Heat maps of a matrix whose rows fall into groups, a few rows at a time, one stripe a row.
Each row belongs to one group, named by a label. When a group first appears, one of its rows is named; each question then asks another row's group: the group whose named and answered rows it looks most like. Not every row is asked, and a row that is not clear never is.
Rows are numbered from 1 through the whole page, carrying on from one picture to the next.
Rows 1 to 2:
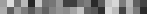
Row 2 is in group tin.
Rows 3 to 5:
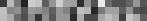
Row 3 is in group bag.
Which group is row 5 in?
tin
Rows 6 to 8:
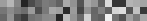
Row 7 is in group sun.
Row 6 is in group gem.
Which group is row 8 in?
gem
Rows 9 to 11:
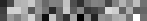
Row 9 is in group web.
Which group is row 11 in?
sun
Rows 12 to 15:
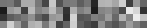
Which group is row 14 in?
sun
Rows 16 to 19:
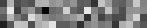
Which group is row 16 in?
bag
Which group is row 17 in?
gem
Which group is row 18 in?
bag
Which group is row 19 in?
web
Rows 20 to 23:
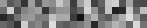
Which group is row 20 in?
tin
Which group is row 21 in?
gem
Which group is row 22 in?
web
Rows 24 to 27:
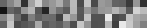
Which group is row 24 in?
bag
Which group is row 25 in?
sun
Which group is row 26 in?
gem
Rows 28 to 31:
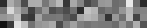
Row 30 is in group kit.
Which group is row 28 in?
bag
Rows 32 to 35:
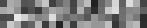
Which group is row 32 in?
tin
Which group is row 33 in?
tin
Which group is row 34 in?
web
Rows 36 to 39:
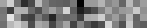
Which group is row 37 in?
web
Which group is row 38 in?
kit
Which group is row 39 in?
tin
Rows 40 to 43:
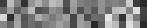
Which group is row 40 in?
bag
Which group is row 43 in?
tin
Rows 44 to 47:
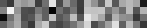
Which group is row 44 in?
web
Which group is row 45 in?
kit
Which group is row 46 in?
kit
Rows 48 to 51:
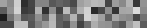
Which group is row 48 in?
kit
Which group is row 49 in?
gem
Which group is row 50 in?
kit
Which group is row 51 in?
web
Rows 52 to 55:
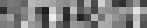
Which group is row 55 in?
sun
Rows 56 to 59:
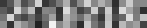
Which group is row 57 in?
web
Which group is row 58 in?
gem
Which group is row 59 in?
web
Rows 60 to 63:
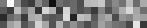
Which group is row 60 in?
kit
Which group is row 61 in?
web
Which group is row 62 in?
gem
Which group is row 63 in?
bag
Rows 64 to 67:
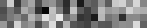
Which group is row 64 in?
sun
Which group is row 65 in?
sun
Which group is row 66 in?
bag
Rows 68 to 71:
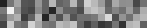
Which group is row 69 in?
kit
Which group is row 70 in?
gem
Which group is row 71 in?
bag
